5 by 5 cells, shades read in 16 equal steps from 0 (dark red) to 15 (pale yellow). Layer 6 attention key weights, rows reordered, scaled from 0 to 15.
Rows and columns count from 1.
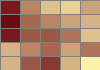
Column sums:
24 32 34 51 55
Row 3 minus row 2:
1 -1 -3 -3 1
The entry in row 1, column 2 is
8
